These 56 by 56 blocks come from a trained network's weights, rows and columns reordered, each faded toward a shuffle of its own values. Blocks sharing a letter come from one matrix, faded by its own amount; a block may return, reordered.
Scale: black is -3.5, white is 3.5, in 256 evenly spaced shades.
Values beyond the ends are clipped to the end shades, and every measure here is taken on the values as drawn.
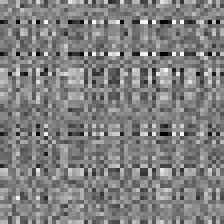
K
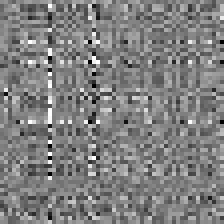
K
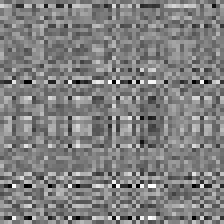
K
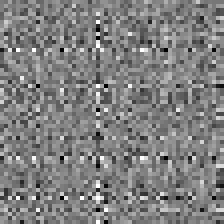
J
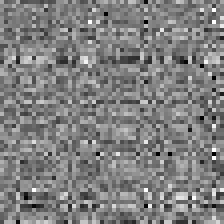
J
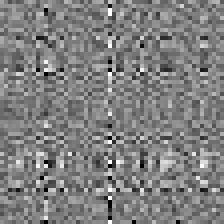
K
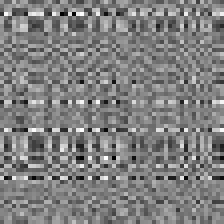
K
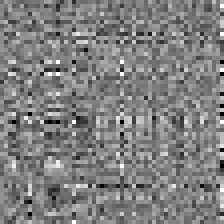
J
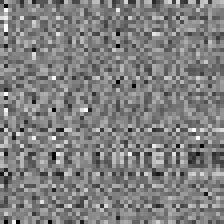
J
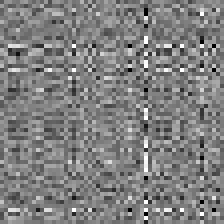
K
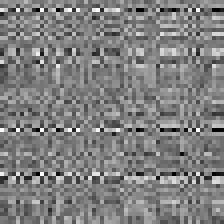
K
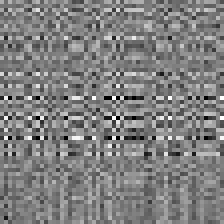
K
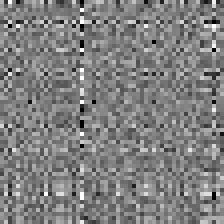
K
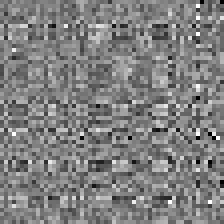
J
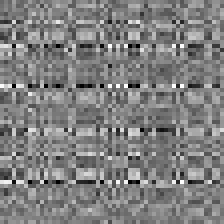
K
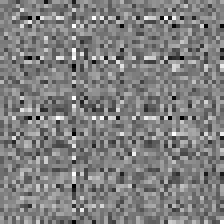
J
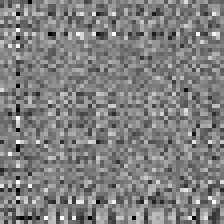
J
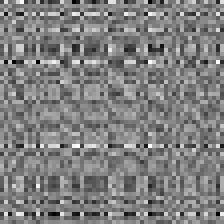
K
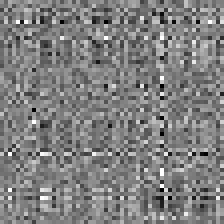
J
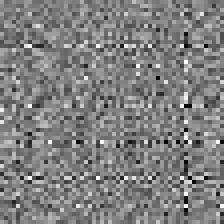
J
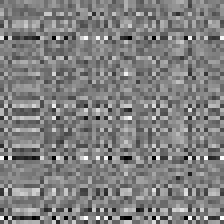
K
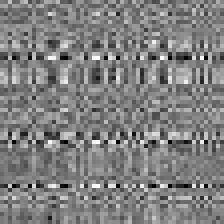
K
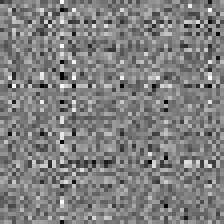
J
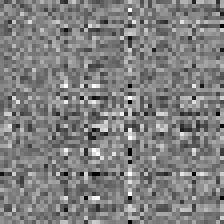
J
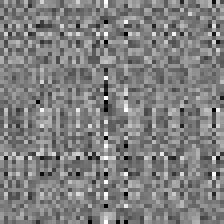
K
